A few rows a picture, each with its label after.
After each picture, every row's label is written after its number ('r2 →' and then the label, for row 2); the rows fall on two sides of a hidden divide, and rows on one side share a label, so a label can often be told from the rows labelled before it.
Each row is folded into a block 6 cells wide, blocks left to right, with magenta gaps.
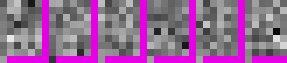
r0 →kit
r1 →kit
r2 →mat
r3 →kit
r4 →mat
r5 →mat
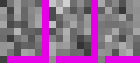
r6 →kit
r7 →kit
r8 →kit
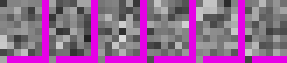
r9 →kit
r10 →mat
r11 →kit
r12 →kit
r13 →kit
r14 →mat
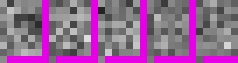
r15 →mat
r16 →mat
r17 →kit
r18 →mat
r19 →kit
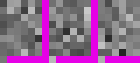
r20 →kit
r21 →mat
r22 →mat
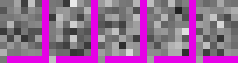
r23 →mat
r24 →mat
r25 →kit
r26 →kit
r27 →mat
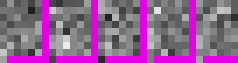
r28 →kit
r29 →mat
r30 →kit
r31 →mat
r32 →mat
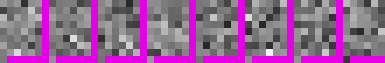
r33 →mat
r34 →kit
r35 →kit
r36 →kit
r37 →kit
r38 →kit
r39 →mat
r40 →mat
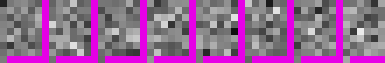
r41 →kit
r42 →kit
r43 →kit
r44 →mat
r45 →mat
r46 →mat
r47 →kit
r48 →kit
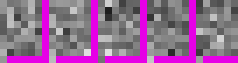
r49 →mat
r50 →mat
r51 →kit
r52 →mat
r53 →kit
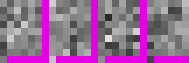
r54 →kit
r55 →mat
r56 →kit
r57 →kit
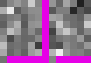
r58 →mat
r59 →kit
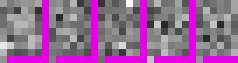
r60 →mat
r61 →kit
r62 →mat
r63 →mat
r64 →mat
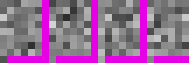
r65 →mat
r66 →kit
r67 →mat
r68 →kit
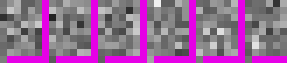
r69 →kit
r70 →mat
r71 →kit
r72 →kit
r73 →mat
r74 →kit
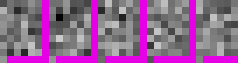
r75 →mat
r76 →kit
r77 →mat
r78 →kit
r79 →kit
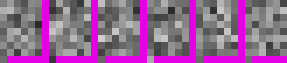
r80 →kit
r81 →kit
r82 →kit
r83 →kit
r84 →mat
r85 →mat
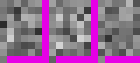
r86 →mat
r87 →mat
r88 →mat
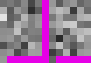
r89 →kit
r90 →mat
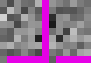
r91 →kit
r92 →mat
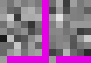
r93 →mat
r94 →mat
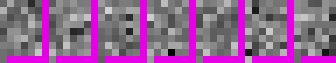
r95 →kit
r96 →mat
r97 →mat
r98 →mat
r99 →mat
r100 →mat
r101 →mat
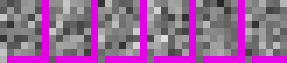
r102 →mat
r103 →mat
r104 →kit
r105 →mat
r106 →kit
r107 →kit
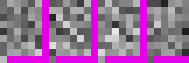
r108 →kit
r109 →mat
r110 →kit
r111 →mat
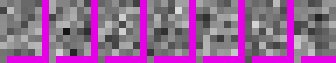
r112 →kit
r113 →mat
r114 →mat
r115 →mat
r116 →kit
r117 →mat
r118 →mat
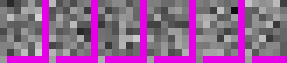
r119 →mat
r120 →mat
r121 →mat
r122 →mat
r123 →mat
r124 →mat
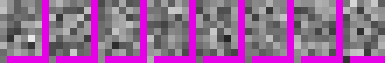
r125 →mat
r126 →kit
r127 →kit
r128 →mat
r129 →kit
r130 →kit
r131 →mat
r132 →mat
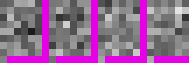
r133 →mat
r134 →kit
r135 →mat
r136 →mat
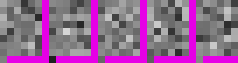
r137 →kit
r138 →kit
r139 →mat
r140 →kit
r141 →mat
